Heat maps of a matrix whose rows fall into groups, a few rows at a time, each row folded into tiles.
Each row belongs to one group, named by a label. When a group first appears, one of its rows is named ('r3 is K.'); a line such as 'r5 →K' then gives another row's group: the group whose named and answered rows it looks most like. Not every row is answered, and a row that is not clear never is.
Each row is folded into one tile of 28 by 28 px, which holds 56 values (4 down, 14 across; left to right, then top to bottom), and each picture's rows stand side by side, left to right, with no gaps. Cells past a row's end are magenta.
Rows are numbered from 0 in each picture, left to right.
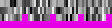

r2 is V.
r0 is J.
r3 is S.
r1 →V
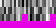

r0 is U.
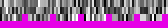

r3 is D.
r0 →D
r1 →V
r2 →U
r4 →V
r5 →V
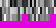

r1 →D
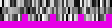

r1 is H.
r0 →J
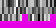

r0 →D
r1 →U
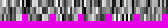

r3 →J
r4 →V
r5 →U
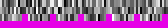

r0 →D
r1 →H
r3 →V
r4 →V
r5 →V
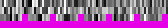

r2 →H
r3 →H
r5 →U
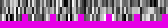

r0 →D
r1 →U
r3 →H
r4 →H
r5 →J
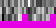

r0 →S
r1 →J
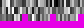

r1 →U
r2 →H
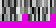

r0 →S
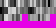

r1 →V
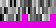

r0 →J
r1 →H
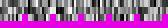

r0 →J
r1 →H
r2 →V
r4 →S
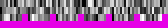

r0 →J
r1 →J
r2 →D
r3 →H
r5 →H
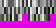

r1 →D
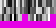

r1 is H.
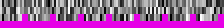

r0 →S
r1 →D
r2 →U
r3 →D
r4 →S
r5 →D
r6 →S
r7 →J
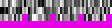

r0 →V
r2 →U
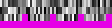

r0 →J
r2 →V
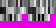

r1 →V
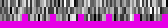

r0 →H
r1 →D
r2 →H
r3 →U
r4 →S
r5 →D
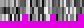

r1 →S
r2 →D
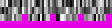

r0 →V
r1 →S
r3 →V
